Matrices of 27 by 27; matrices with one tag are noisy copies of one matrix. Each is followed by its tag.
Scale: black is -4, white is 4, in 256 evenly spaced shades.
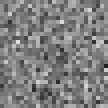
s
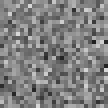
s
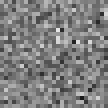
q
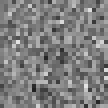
s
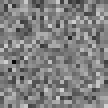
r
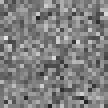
q
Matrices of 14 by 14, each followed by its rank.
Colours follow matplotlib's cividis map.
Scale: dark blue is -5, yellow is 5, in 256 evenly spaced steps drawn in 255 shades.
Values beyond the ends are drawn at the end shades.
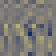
two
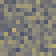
full rank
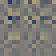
two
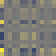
one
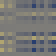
one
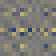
two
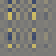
one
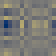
one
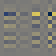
one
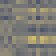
two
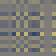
one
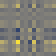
one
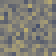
full rank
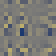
two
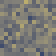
full rank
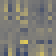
two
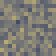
full rank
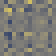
two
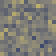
full rank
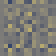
two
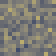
full rank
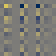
one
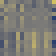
two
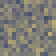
full rank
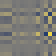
one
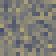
full rank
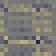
two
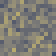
full rank
